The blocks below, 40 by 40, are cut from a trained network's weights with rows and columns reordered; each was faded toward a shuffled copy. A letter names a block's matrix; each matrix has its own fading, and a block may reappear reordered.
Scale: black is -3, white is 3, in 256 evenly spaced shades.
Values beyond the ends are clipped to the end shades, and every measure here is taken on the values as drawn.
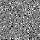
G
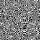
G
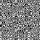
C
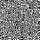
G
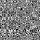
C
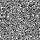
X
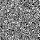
G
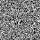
X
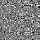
C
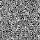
X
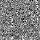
X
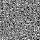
X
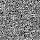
X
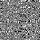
C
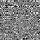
C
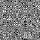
C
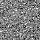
G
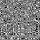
C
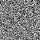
X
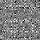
C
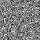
G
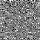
C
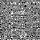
C
